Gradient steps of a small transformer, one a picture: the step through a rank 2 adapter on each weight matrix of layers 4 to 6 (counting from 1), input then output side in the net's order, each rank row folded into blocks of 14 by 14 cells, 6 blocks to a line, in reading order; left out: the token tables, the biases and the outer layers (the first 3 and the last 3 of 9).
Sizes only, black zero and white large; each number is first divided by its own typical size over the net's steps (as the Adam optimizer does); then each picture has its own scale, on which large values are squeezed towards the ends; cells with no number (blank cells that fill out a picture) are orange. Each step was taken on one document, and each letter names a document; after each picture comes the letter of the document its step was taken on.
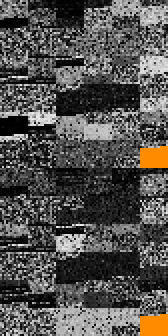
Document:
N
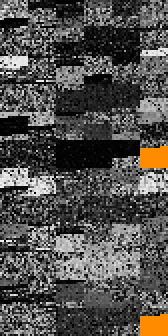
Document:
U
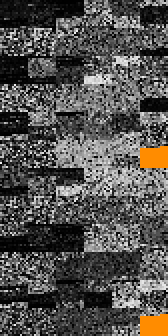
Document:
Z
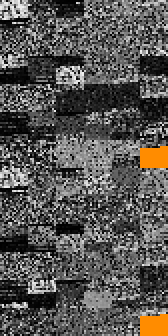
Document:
Z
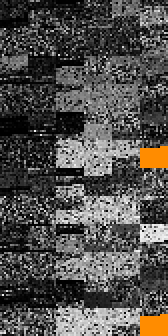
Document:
U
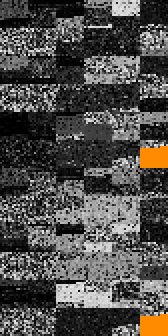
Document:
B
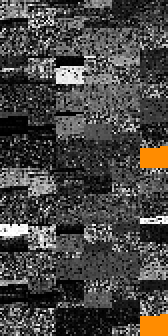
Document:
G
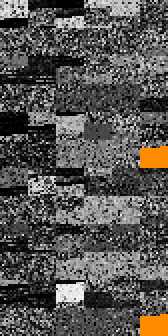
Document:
B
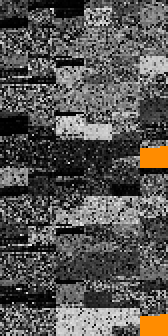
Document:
N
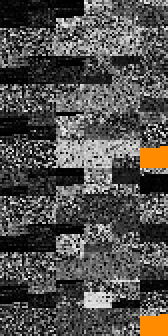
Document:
Z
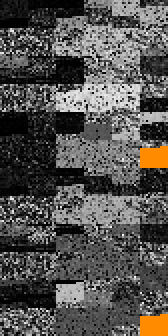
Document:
B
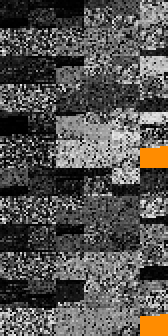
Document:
N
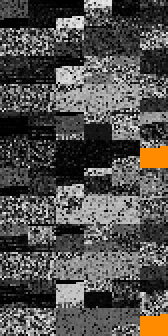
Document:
B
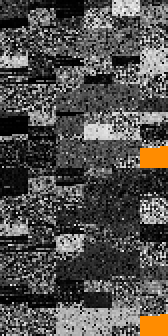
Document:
N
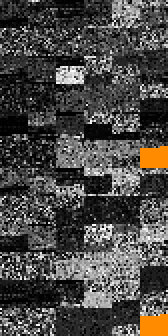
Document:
G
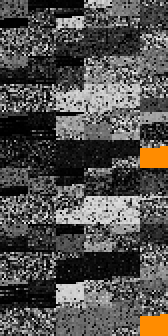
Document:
B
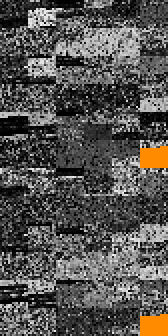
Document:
U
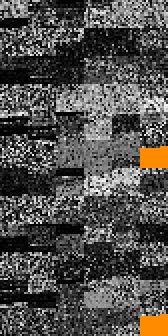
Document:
Z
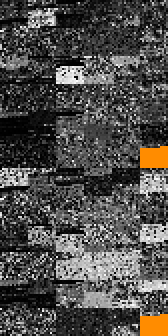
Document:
G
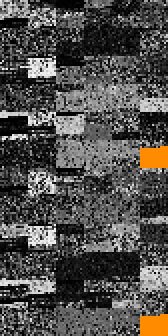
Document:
U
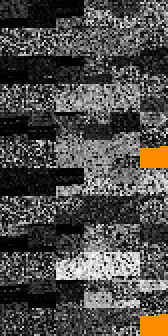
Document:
Z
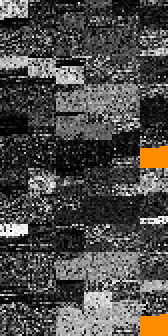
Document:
G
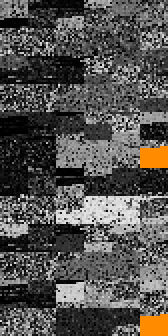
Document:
B
